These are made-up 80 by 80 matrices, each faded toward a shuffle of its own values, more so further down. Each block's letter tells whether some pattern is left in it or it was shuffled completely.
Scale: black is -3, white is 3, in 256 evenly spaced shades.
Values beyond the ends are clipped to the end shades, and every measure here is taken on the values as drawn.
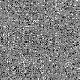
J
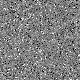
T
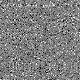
J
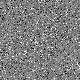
T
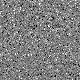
T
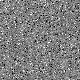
T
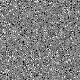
J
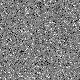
T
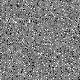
J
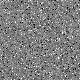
T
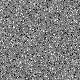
T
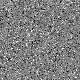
T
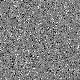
T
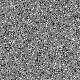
T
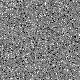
T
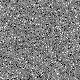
T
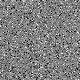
J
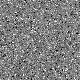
T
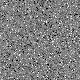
T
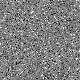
T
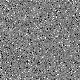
J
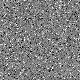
J
